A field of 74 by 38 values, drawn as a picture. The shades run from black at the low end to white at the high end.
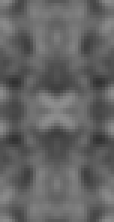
Odd rows or columns: none. Mirror symmetry: left to right and top to bottom. Grain: blotchy. Slope: none.
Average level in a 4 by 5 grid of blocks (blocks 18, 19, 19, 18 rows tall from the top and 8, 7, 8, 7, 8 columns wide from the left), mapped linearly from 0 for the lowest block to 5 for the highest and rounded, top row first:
4 5 5 5 4
0 3 2 3 0
0 3 2 3 0
4 5 5 5 4
